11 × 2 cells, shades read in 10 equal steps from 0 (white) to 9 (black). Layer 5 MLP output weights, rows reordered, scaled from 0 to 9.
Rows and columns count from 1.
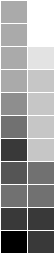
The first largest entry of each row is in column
1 1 1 1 1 1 1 1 1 1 1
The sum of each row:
3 3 4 5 6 7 9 11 10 14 16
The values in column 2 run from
0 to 7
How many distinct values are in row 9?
1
